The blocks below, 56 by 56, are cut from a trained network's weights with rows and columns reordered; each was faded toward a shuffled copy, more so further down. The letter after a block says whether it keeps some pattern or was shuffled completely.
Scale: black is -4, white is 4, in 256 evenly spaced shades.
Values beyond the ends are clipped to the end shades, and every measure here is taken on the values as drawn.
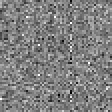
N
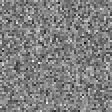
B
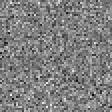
B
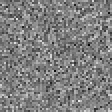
B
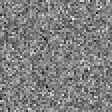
B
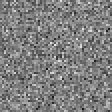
N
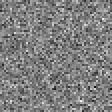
B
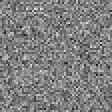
N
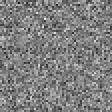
N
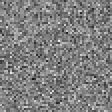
B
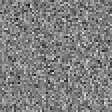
B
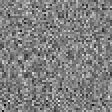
N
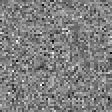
N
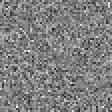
B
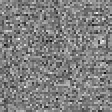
N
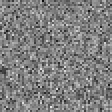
N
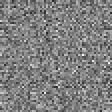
N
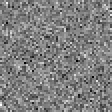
B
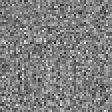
N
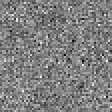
N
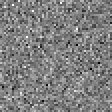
B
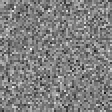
B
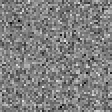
N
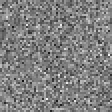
B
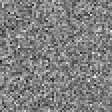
B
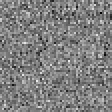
N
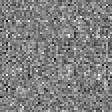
N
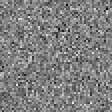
N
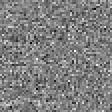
N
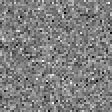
B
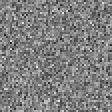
B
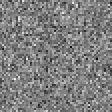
N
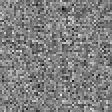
N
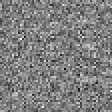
N
